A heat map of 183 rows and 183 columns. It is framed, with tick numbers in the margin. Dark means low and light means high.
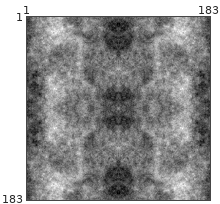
No lone cell stands out from its neighbours. Its left and right halves mirror each other, and so do its top and bottom. Stripes running up and down repeat 2 times from left to right. No overall slope runs across the table. The values follow a bell shape. There is no seam.
